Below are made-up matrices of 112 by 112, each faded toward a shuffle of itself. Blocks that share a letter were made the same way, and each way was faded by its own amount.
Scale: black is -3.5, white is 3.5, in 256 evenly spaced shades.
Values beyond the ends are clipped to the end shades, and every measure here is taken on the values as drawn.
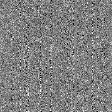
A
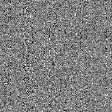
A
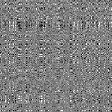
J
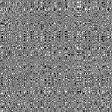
J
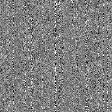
A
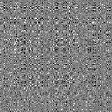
J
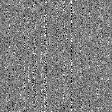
A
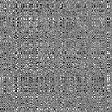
J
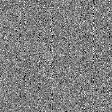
A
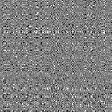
J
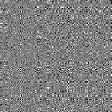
J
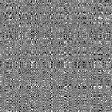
J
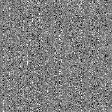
A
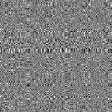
J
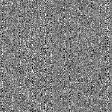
A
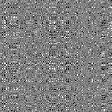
J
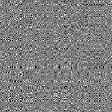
J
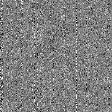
A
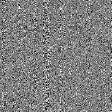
A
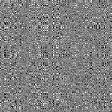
J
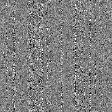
A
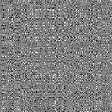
J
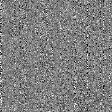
A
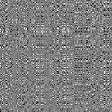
J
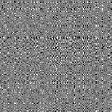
J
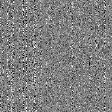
A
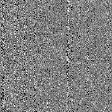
A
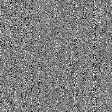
A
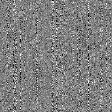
A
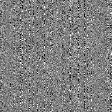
A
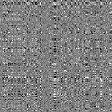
J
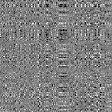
J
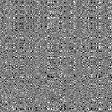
J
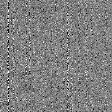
A
